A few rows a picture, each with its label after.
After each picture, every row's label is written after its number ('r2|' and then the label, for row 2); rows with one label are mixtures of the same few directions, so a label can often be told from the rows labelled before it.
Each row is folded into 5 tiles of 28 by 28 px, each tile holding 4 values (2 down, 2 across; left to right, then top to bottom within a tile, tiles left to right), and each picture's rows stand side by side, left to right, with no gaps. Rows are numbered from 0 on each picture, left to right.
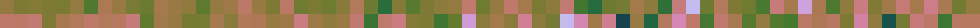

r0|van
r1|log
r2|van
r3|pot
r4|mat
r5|log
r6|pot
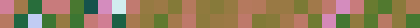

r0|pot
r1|pot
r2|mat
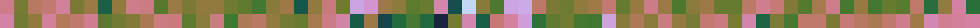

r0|log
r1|van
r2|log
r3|pot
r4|pot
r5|mat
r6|van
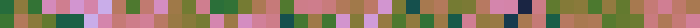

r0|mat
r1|log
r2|mat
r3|van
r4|mat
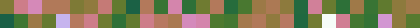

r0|mat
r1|pot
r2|pot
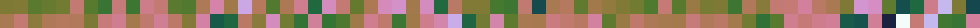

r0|van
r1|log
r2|pot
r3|van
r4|van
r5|mat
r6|mat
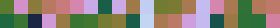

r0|van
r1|log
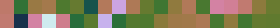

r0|pot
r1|log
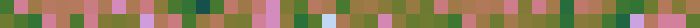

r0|van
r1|mat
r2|pot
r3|van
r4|log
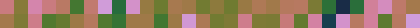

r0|van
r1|pot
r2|mat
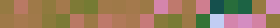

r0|log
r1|log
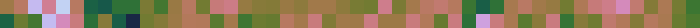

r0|mat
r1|log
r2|van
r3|mat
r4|mat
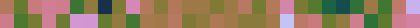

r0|log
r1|van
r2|mat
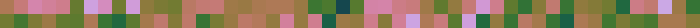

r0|van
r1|mat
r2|mat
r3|mat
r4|log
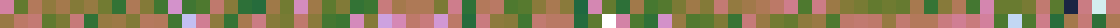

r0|van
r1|pot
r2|log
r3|pot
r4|pot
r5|van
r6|van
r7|pot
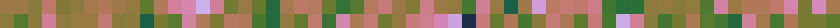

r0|pot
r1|mat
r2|mat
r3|pot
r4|mat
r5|van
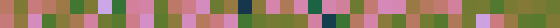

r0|van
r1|log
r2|pot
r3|mat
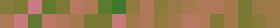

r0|pot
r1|log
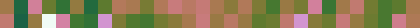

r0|pot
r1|mat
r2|pot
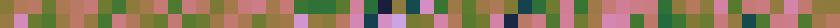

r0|pot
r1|pot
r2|van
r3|van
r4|log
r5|pot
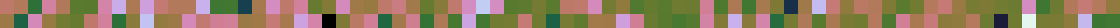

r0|pot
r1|log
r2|pot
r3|mat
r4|mat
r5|pot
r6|mat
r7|pot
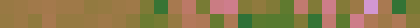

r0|mat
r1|log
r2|pot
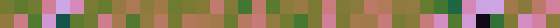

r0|mat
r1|van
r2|pot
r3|mat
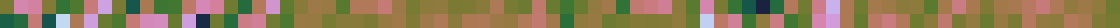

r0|mat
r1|mat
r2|log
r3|van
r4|log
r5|mat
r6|pot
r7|mat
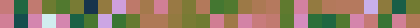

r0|pot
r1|log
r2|pot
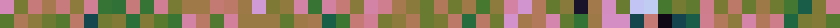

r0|van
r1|van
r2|pot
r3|mat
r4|log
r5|mat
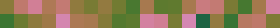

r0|mat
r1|mat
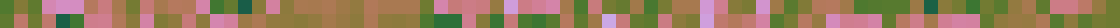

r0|mat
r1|log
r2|van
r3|van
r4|pot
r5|log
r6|van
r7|log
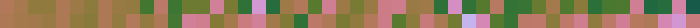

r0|log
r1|van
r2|pot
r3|pot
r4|van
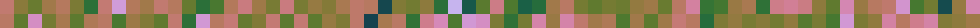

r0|pot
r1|mat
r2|van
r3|pot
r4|mat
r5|log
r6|log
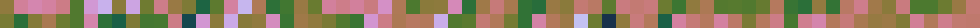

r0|van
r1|mat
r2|mat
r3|pot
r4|pot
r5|van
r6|log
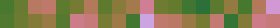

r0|log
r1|mat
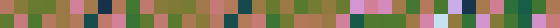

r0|van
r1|van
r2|log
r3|pot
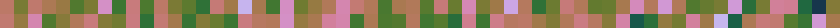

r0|van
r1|log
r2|log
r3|pot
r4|log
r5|pot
